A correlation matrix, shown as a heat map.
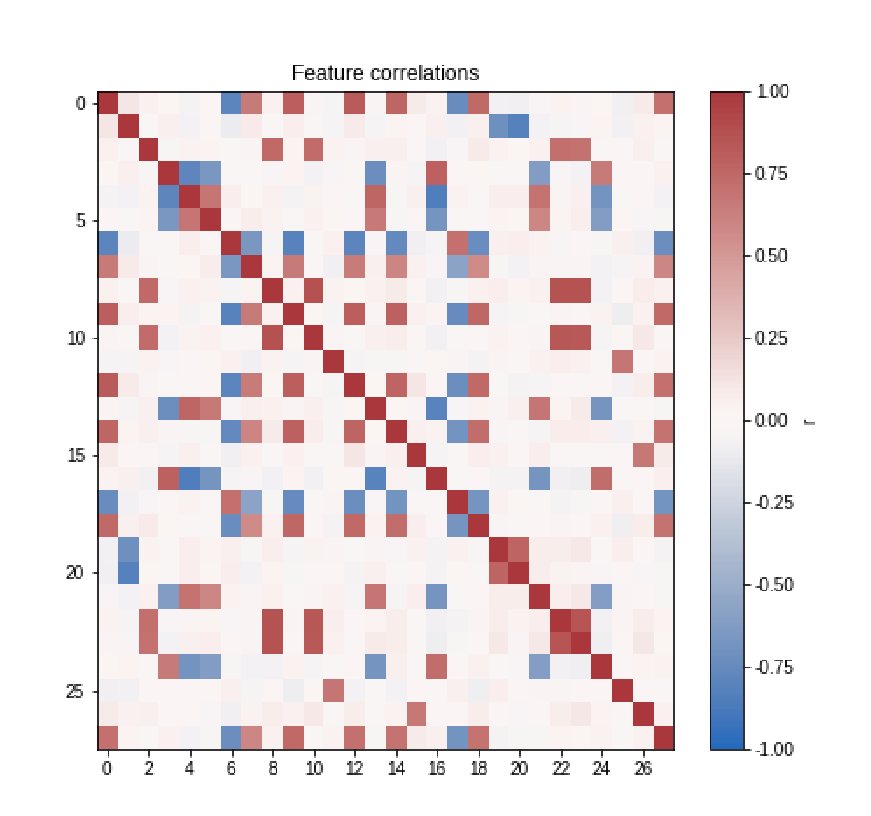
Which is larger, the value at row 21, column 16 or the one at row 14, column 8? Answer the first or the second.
the second
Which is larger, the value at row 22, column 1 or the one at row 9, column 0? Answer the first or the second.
the second
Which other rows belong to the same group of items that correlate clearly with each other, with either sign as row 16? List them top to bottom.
3, 4, 5, 13, 21, 24
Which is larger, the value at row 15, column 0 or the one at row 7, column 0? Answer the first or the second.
the second
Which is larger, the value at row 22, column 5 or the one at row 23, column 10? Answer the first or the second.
the second
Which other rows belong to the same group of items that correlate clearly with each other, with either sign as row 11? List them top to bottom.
25
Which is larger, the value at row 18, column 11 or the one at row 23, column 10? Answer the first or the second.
the second
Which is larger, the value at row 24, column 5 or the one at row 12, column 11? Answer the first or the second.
the second
